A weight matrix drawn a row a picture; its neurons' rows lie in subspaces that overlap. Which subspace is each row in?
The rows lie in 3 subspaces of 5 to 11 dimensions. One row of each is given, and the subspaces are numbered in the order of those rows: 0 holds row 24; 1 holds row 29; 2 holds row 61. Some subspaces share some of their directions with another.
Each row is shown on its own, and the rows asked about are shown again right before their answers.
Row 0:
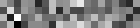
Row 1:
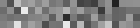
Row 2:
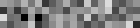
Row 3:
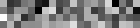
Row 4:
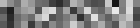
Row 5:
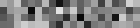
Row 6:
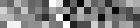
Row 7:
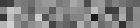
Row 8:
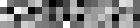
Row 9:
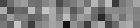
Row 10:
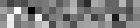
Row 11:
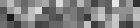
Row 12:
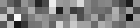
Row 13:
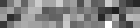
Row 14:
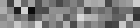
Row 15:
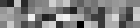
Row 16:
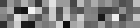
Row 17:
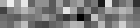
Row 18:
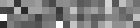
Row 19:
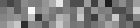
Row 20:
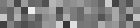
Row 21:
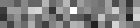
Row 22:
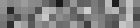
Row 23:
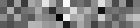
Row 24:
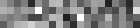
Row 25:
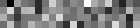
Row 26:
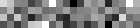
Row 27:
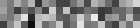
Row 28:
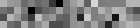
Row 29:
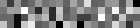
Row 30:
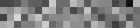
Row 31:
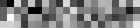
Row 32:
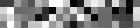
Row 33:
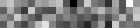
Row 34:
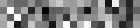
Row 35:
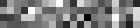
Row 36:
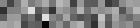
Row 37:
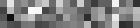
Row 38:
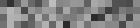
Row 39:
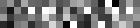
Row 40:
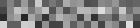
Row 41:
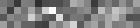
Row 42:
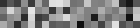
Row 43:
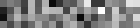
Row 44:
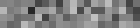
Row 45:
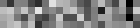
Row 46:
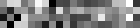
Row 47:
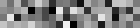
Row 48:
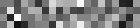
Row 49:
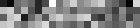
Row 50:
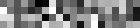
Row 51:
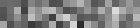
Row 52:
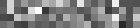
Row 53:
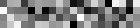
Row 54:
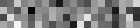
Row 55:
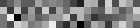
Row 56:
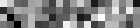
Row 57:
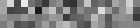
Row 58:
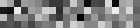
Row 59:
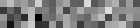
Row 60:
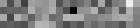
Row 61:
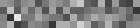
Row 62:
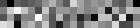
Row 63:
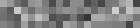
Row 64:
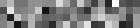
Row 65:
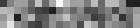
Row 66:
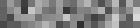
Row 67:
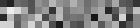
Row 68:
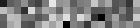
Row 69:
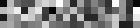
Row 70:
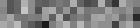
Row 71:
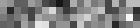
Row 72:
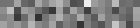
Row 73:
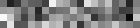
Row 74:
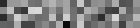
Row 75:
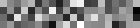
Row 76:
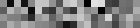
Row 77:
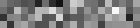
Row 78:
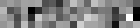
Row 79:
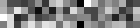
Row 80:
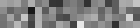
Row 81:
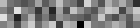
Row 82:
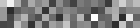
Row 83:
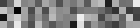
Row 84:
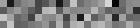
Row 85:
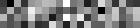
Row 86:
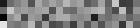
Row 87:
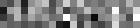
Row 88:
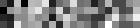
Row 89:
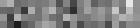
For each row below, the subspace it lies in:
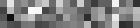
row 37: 2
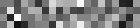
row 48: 2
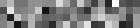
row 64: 2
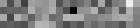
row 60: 0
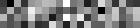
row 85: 0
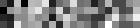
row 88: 0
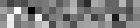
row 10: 1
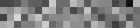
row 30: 1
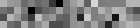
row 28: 0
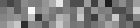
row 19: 0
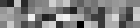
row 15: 0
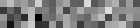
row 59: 1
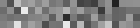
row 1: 0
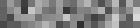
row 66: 0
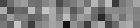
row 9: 2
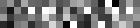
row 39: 2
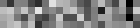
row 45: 0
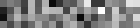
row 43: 0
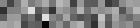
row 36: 0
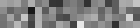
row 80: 1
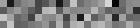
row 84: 1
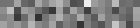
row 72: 1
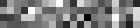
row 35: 1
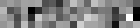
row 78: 0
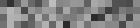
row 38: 1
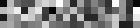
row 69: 1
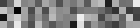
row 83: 1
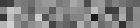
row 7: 1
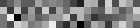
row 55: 2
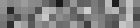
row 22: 2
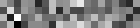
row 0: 2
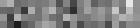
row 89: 0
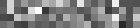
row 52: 2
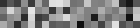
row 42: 1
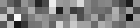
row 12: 2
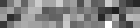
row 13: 0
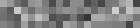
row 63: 1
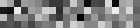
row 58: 1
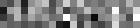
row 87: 0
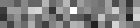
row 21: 0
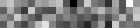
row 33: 0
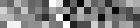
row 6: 0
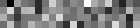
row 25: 1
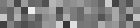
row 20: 1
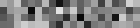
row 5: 0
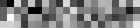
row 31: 0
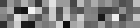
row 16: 1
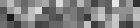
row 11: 2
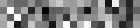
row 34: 2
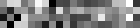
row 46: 2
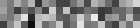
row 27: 1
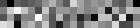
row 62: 1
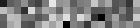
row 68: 2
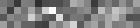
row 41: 0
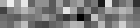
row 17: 0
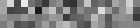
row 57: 0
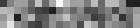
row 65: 0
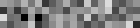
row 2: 1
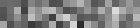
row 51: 0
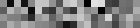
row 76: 0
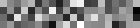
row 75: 2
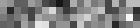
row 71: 0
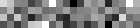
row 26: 0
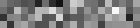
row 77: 0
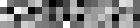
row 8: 1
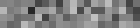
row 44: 0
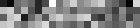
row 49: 1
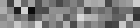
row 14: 1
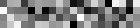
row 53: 1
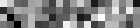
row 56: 2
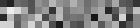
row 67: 1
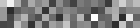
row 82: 1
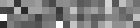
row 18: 1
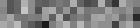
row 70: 0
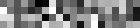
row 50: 0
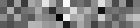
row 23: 0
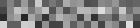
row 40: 1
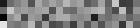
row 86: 1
